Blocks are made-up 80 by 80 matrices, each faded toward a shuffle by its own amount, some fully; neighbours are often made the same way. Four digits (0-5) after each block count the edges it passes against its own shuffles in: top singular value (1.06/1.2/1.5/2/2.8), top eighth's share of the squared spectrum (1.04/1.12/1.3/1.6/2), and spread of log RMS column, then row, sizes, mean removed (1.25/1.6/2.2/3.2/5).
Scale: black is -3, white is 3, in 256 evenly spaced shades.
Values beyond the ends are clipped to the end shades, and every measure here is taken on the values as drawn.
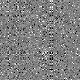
4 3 2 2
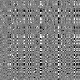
5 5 4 3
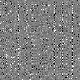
5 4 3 2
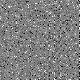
4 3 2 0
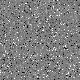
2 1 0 0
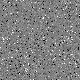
1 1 0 0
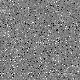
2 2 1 0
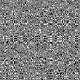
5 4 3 3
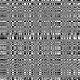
5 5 4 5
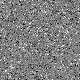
2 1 0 0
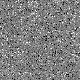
3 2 0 1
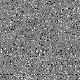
3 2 0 1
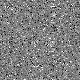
3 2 0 1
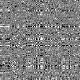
5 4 2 3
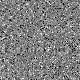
3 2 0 0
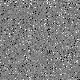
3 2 1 0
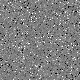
0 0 0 0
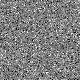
2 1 0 0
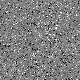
0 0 0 0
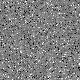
1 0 0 0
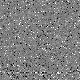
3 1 0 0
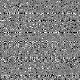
4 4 2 3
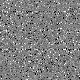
3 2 0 2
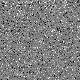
2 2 0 0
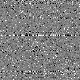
4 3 1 2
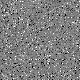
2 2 0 1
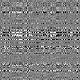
5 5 3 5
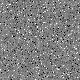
1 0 0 0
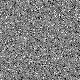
0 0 0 0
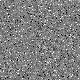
0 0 0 0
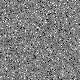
0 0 0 0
